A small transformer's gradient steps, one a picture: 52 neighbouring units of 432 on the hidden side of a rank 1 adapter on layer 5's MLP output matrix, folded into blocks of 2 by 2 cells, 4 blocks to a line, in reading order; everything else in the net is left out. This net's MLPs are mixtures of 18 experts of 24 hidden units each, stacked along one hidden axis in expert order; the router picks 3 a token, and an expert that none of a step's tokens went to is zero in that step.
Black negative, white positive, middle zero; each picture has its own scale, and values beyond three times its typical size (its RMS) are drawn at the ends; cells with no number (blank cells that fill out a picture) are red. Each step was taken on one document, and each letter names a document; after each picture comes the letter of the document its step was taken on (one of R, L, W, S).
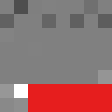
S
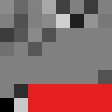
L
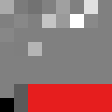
L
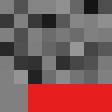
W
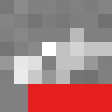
W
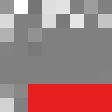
S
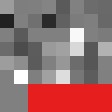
W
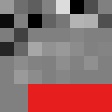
W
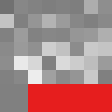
W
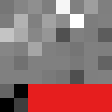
L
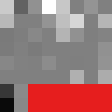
S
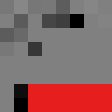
L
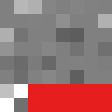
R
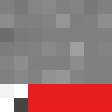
R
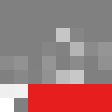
R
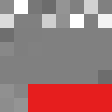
S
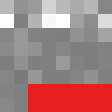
W
